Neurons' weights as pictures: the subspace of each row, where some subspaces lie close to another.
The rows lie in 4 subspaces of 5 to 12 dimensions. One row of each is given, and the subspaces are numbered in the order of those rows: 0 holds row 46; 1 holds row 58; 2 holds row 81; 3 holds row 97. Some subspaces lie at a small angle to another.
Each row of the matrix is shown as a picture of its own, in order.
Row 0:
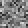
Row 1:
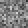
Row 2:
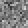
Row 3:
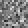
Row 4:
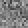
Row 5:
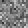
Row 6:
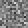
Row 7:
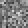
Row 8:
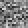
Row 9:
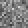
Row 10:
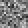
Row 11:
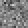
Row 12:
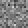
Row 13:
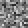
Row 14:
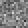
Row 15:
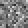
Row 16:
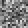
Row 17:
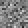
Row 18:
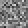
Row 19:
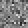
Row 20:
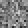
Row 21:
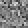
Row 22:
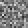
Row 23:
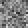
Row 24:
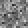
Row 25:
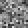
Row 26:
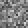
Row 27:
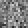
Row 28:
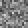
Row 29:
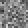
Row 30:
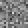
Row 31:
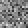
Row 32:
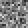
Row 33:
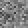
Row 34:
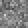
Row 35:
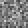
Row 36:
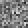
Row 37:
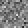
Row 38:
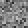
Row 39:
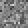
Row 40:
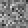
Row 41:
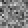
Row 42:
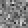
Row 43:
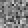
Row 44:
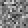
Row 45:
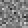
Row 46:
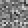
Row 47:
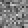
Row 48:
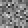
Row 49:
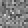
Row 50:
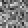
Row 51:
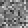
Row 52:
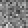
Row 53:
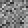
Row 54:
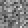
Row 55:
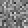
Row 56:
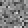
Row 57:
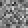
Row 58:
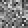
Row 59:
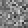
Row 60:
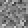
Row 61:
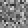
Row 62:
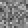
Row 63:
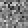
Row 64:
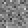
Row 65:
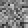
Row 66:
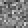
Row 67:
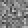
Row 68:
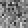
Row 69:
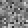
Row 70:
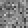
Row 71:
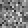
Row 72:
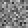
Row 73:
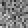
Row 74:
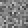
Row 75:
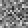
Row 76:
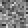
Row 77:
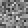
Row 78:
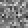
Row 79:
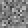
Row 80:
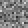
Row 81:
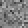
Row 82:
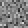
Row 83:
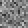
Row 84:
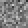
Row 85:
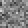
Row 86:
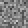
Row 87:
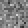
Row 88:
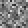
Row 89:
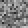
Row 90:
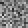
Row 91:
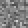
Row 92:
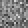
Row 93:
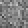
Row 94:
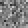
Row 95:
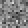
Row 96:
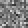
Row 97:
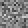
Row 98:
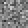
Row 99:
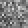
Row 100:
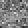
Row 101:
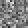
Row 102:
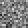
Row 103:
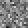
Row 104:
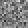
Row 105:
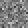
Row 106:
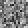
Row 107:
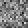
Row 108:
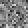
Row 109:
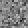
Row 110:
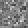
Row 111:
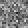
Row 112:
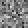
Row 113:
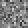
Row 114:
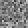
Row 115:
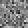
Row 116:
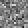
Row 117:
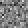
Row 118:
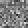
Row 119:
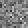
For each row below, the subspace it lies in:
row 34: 2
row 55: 1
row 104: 0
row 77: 3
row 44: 3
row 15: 3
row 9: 0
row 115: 3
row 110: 1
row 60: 2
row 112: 2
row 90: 0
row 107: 0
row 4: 1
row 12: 2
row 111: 3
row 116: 2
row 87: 2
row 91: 0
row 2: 1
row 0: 3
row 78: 1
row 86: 0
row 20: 0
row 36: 0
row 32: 1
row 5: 2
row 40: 1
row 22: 0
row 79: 1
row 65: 2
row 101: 2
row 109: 1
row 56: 2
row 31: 2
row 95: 3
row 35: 0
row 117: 0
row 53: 2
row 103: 0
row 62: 1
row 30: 1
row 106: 1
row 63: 1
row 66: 3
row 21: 1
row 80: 0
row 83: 3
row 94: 1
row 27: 1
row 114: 0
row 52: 1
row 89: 2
